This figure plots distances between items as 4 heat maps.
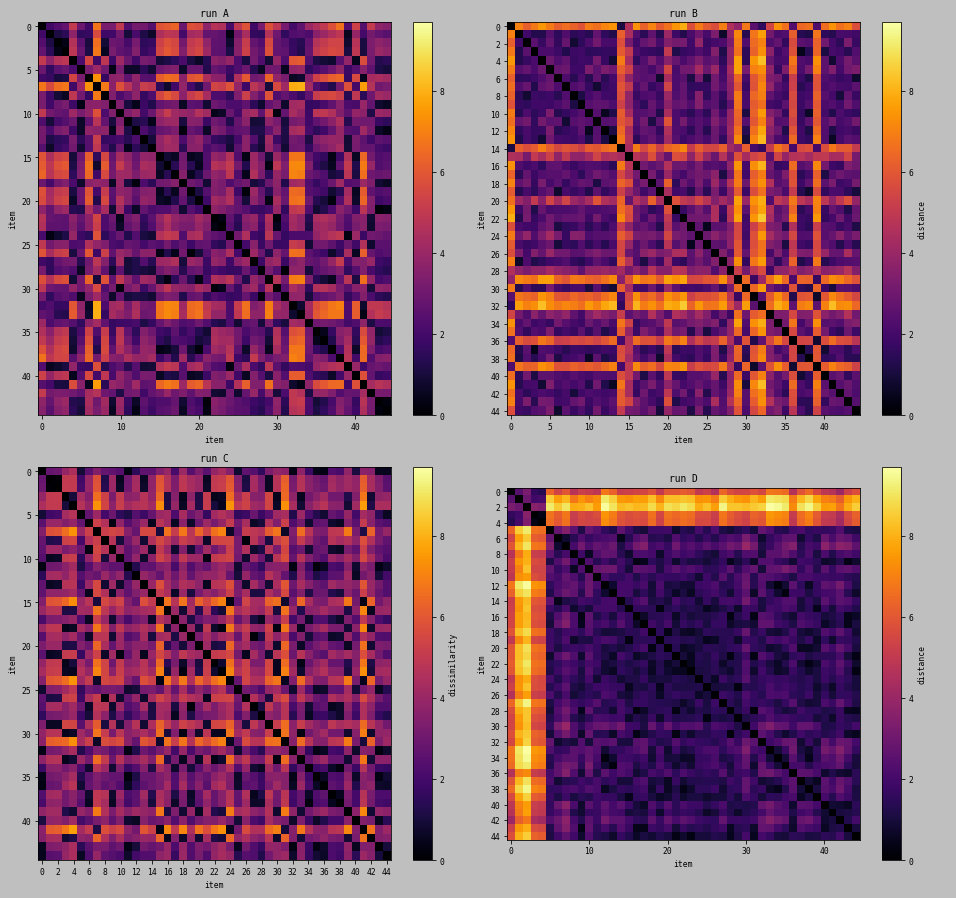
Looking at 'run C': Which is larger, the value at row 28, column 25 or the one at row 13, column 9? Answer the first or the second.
the second
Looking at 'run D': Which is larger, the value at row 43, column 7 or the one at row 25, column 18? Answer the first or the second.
the first
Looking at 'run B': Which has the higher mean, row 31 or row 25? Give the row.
31
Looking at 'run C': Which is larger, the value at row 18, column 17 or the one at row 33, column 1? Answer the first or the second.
the second
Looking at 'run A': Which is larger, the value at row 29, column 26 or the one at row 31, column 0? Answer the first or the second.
the second
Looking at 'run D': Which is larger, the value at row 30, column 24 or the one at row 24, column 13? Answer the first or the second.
the first
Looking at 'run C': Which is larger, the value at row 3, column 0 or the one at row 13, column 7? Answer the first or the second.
the second
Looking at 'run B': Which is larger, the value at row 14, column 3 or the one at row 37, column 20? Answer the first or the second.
the first
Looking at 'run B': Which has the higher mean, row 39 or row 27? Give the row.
39
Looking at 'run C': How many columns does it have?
45
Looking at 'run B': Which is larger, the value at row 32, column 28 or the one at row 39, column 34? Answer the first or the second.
the second
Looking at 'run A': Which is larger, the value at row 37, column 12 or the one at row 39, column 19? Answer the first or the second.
the second
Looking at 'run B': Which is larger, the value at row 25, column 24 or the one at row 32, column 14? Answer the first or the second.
the first
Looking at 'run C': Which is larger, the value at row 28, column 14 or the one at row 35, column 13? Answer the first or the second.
the second
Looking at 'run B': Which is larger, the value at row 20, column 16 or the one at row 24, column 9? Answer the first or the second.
the first
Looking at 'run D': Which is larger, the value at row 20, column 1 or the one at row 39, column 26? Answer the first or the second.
the first
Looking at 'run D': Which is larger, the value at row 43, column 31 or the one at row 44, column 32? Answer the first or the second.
the second
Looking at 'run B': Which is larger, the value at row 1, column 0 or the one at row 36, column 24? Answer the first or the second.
the first
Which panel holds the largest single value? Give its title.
run D
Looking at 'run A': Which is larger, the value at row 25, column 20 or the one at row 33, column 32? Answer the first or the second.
the first
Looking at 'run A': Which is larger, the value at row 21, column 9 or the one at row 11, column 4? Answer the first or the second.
the second
